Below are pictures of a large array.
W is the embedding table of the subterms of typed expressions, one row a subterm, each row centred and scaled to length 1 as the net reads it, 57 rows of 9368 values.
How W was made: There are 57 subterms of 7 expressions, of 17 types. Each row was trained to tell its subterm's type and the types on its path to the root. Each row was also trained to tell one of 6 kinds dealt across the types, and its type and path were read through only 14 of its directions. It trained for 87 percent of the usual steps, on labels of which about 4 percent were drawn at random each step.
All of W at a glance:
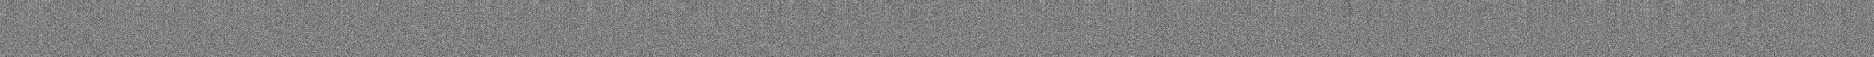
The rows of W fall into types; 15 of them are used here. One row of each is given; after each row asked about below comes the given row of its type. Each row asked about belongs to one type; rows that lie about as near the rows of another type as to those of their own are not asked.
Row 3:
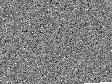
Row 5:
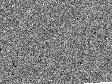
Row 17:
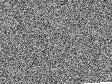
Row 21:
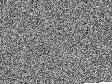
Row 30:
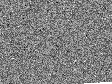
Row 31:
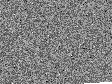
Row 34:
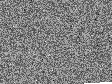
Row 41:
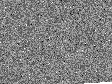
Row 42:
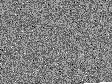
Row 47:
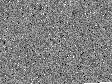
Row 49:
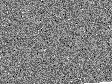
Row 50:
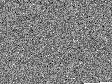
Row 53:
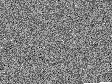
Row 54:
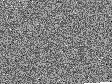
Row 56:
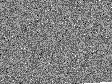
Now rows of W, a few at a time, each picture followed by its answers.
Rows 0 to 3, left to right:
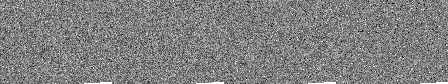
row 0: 56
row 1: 56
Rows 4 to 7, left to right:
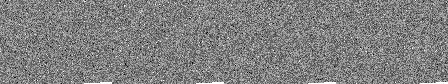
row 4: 47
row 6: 17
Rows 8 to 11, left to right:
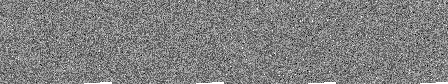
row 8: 5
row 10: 5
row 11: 5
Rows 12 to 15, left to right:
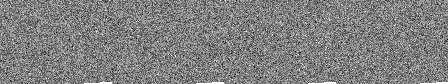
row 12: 42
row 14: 17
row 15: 5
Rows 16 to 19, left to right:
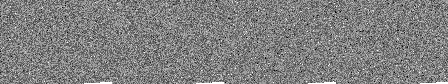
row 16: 31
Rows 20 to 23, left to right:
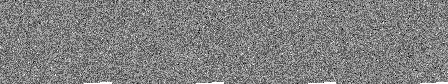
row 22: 31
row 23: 42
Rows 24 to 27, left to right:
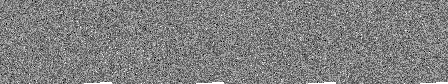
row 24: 47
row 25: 31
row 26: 47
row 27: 56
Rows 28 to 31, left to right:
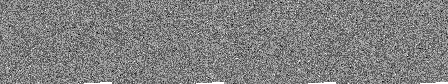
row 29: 56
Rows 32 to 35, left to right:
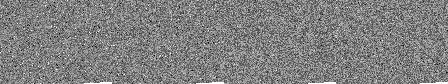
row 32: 34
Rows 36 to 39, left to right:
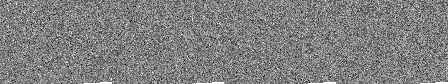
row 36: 21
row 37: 17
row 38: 42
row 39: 34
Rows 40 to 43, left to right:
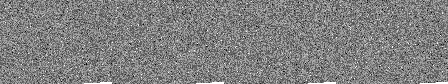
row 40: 47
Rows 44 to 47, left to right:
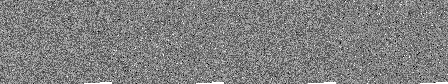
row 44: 34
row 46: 31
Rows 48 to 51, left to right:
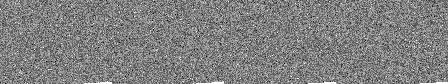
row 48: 54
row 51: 53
